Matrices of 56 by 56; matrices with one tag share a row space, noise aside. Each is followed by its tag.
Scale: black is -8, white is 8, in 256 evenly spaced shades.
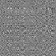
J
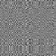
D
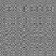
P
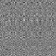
P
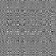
J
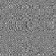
D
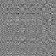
J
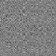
P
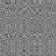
P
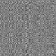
D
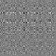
P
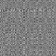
P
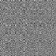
P
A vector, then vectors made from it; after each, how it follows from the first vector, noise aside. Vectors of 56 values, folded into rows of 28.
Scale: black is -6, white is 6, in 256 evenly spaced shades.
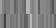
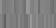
shrunk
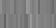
shrunk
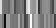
scaled up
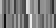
scaled up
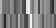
scaled up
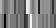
scaled up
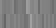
shrunk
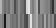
scaled up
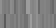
shrunk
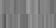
shrunk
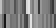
scaled up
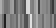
scaled up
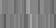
shrunk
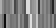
scaled up
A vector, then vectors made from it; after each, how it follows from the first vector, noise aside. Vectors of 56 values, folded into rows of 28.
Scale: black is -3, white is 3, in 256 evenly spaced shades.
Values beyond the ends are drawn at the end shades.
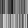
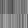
shrunk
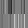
partly zeroed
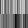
reversed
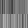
shrunk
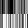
scaled up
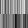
reversed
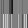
partly zeroed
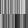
reversed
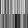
reversed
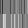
partly zeroed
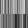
reversed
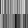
reversed
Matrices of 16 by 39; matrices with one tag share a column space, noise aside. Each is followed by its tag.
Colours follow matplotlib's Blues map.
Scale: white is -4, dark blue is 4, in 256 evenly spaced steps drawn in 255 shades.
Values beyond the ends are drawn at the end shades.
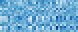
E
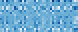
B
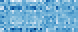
B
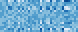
B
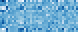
B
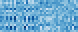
E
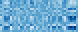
E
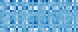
B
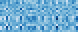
E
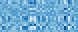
E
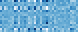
B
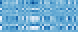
E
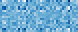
B
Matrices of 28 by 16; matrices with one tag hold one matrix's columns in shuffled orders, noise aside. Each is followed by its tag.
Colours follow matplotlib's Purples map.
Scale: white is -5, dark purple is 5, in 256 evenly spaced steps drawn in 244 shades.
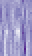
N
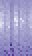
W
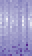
W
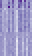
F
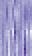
N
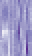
N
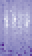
W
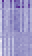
F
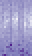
W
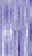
N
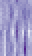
N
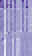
F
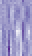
N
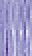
N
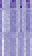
F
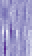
N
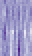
N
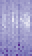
W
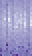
W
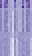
F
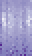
W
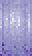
W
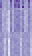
F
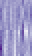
N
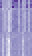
F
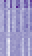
F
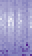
W
